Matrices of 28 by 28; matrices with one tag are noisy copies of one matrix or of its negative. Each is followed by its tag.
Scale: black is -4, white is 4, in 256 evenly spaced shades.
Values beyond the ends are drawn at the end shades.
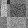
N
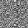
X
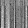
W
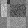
N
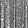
W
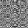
X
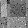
N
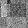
N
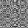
X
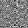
X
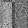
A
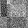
N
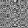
X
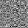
X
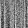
W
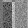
A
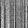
W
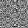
X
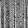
W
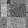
N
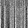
W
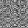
X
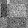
N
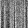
W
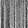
W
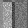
A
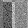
A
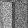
A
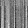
W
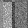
A
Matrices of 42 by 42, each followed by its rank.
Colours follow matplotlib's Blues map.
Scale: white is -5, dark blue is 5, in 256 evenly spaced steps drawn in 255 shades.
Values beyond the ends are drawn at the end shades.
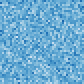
full rank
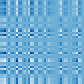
one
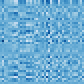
three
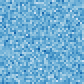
full rank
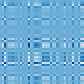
one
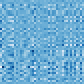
three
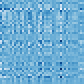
three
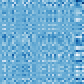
three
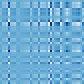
one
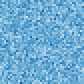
full rank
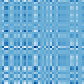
one
